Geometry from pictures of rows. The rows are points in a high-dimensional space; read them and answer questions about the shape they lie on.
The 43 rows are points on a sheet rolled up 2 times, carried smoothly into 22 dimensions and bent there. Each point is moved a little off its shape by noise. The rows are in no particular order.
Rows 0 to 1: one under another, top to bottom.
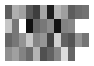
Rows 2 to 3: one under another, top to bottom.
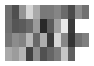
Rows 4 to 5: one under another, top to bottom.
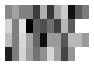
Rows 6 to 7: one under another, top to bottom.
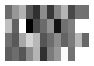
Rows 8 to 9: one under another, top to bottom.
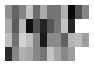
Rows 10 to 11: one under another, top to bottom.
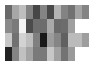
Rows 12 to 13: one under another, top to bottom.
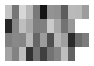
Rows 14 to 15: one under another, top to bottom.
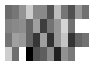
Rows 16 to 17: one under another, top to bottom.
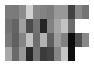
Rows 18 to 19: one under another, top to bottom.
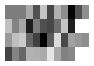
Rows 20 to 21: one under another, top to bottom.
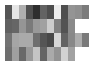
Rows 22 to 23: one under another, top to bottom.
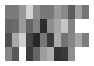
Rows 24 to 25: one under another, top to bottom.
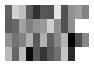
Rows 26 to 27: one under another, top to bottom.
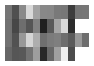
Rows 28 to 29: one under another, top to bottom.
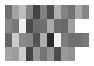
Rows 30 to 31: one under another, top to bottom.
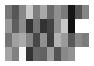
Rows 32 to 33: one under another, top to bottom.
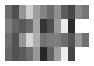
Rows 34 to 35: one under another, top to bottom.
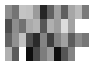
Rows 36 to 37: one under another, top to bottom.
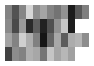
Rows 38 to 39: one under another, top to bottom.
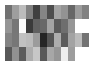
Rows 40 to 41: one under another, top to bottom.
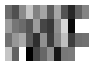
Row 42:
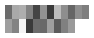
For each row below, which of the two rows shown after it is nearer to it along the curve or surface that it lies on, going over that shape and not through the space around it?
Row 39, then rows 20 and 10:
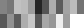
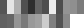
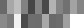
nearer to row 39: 20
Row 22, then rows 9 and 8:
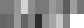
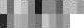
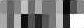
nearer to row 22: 8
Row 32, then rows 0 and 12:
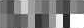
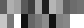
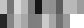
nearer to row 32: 12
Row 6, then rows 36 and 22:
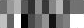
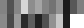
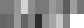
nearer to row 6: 36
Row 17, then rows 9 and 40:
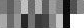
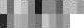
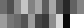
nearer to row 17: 40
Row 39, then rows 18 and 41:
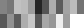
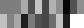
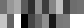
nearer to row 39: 18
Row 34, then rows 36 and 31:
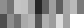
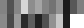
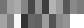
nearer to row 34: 36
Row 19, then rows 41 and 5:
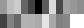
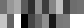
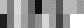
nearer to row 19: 5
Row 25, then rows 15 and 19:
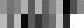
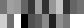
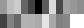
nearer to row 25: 15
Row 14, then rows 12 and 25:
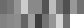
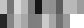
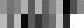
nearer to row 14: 25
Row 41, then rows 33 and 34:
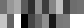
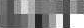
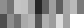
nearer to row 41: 33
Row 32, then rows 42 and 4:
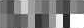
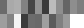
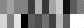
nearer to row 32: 4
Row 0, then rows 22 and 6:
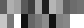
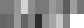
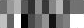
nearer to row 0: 6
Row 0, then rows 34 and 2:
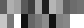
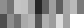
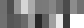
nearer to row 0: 2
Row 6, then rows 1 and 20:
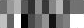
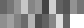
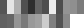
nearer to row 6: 20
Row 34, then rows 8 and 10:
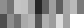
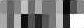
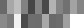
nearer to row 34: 8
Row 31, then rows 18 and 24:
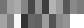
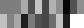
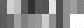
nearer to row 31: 24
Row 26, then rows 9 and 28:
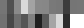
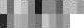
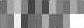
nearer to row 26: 9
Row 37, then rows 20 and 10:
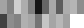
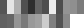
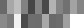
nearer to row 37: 20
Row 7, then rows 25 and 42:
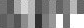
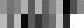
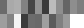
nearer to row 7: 25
